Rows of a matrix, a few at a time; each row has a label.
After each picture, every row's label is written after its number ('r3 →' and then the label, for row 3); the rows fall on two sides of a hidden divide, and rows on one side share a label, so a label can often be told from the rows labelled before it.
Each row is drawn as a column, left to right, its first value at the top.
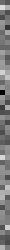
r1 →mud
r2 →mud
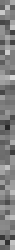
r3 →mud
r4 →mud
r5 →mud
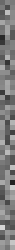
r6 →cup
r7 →mud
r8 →mud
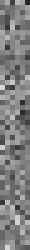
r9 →mud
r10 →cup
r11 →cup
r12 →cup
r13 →mud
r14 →mud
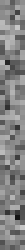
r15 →mud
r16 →mud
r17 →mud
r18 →mud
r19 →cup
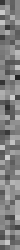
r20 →mud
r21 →mud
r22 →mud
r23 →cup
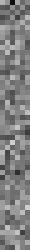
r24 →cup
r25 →mud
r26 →mud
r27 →cup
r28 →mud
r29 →mud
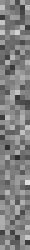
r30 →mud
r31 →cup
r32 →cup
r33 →mud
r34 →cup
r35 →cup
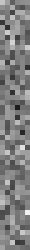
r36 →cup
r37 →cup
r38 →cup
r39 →mud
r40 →mud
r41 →cup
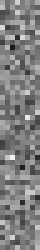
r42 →cup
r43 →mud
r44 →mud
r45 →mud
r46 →mud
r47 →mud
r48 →mud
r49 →cup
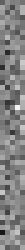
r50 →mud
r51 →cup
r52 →mud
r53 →mud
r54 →cup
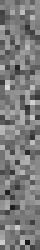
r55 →cup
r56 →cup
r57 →cup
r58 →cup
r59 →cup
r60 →mud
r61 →mud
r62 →mud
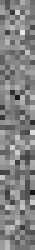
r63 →mud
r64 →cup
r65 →mud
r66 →mud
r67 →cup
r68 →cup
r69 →cup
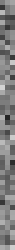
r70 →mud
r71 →mud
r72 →cup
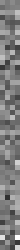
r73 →mud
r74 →cup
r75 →mud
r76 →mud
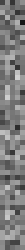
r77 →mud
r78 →cup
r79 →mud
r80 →mud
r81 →cup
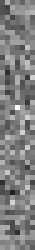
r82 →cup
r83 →cup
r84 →cup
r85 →cup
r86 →cup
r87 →mud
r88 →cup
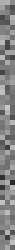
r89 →cup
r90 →cup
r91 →mud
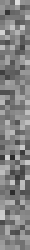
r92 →cup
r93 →cup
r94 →cup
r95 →cup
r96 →cup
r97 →cup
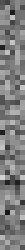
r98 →mud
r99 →mud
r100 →cup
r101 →cup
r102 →mud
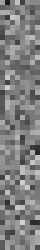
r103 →mud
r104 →mud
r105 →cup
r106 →mud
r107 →mud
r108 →mud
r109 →cup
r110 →cup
